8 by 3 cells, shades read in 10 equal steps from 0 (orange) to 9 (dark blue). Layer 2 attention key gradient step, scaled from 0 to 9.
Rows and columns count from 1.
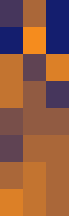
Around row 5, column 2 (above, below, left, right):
4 3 5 4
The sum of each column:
35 24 39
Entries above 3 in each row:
2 2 1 2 3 1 0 0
